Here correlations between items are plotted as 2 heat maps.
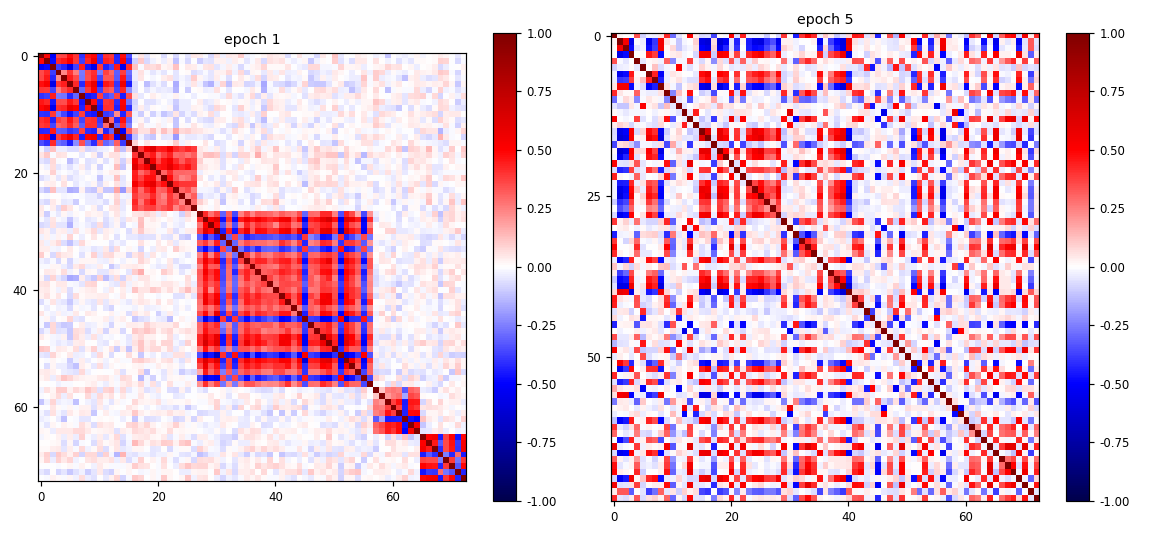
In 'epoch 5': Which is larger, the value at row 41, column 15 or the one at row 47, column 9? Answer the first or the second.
the second
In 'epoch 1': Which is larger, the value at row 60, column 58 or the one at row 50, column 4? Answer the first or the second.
the first
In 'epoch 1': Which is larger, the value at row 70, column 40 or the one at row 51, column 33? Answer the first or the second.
the second
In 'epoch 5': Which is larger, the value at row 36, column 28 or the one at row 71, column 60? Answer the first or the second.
the first
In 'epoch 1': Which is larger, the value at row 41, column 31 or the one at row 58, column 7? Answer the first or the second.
the second
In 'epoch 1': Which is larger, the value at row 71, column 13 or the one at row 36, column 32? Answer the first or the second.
the second
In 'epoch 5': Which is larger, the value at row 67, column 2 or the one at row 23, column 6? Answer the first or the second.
the second
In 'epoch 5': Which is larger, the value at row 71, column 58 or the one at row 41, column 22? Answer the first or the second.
the second
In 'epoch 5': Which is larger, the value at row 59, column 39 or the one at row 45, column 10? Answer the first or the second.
the second
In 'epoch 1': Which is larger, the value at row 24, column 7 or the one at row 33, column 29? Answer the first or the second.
the first
